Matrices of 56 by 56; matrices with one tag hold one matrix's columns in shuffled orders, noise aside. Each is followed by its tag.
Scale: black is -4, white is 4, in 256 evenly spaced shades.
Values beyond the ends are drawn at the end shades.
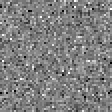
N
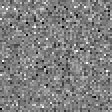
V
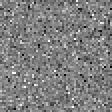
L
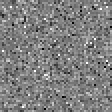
V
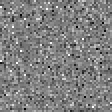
V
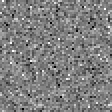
V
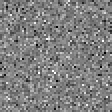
L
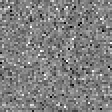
V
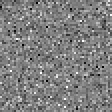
L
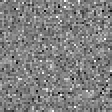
N
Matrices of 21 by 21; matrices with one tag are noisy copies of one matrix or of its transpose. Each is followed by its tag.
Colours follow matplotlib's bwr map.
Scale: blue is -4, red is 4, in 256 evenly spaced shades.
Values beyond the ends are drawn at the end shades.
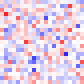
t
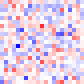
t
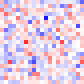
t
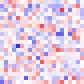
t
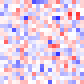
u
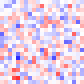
u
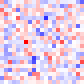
t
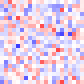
t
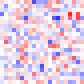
u
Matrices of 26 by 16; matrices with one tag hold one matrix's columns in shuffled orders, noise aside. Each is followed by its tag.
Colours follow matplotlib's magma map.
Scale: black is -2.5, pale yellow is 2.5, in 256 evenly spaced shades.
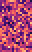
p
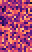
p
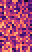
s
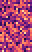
p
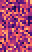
p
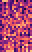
s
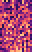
s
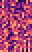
s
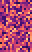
p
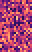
p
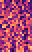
s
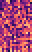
s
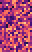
p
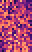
s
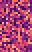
p
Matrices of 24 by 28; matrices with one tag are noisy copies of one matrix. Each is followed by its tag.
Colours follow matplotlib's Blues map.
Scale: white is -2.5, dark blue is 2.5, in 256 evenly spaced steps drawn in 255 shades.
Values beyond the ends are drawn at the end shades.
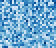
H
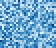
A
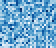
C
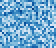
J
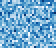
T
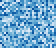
J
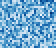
T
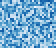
T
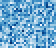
C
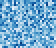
H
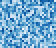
T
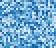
J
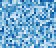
T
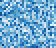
J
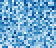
H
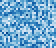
J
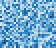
A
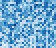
C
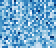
H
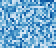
T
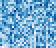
C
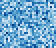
J
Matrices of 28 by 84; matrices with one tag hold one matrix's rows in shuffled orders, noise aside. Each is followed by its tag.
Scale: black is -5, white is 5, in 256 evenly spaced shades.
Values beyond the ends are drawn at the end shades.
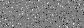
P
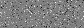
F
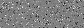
P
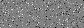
P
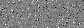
P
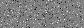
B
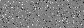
P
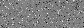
P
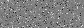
B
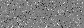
B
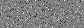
B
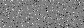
P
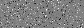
B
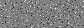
F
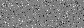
P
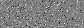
B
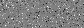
P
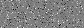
B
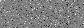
F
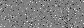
F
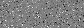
P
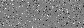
P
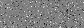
F
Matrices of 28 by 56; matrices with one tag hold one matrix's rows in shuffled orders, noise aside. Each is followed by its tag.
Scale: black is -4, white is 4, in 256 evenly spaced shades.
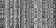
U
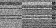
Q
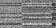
Q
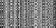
U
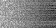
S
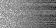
S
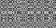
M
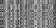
U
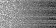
S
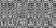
M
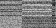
Q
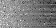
S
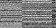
Q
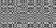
M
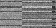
Q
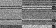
Q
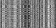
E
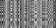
U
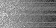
S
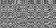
M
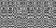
M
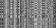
U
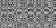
M
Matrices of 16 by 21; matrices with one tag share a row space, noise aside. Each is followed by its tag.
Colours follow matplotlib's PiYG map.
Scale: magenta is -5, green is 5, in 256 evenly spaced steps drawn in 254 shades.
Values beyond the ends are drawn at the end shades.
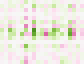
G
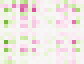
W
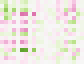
W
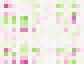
W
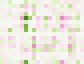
G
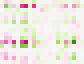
W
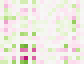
W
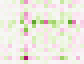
G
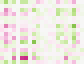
W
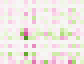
G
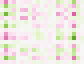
W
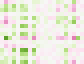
W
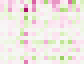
G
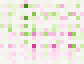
G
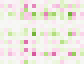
G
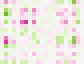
W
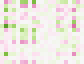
W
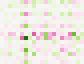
G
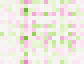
G
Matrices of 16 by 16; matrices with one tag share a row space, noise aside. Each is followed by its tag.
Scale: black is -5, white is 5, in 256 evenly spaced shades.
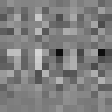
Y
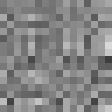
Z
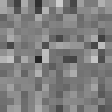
Y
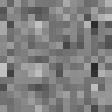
Z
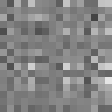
Z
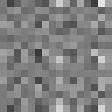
Y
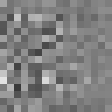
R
